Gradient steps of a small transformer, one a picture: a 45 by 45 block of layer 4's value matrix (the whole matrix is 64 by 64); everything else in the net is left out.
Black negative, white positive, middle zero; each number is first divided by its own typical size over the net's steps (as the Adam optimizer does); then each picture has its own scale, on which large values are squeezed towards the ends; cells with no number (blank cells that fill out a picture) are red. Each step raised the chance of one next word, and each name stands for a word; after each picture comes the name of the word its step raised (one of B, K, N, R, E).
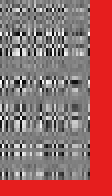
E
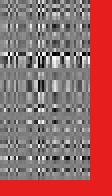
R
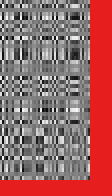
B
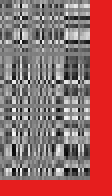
B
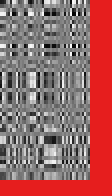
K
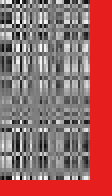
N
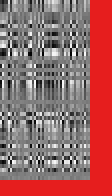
E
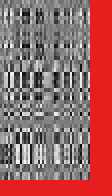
K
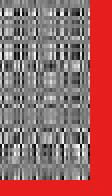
K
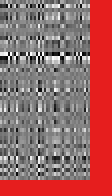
R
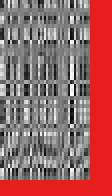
B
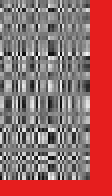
N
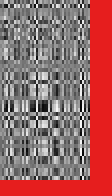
B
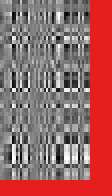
K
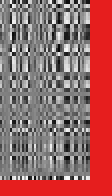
N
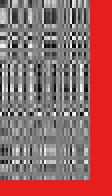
K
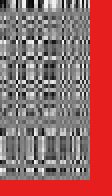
B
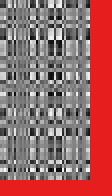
B
